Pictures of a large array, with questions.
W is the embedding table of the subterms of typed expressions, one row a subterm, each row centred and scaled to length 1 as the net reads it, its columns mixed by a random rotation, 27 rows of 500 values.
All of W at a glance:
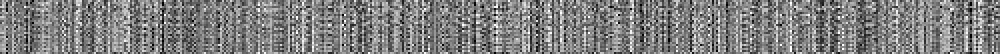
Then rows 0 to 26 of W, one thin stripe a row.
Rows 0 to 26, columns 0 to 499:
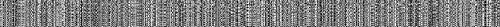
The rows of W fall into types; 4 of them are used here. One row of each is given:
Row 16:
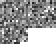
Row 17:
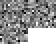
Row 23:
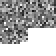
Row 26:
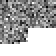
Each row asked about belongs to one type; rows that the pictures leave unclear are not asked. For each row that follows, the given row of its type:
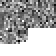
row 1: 23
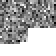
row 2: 26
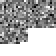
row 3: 16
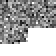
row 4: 26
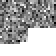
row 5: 26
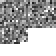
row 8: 16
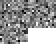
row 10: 17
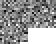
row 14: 17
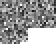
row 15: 23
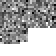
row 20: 17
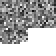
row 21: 23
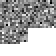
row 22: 16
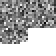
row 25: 23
